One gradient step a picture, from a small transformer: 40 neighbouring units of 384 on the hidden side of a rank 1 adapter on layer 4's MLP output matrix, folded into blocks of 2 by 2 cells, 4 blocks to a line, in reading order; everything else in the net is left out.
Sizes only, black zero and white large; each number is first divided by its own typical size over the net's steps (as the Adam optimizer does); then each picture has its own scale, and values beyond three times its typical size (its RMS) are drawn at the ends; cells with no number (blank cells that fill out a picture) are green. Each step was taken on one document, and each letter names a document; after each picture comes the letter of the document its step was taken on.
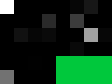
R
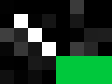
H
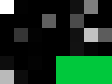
R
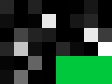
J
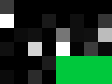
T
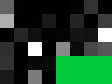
T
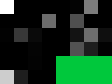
R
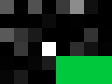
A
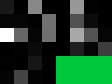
J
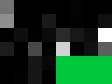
T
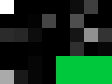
R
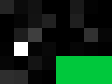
A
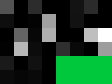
J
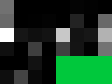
T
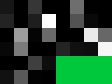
J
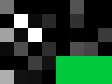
H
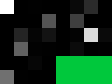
R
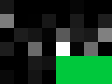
T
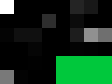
R
